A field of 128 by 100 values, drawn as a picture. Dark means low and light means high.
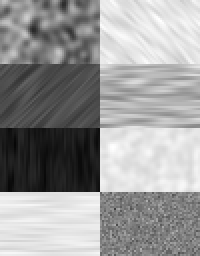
It is made of 4 by 2 panels. Panel 1,1: middling, blotchy, strong in contrast. Panel 1,2: very high, slanting down to the right, faint in contrast. Panel 2,1: low, slanting up to the right, faint in contrast. Panel 2,2: high, streaked across. Panel 3,1: very low, streaked downward, faint in contrast. Panel 3,2: very high, blotchy, faint in contrast. Panel 4,1: very high, streaked across, faint in contrast. Panel 4,2: middling, fine-grained.
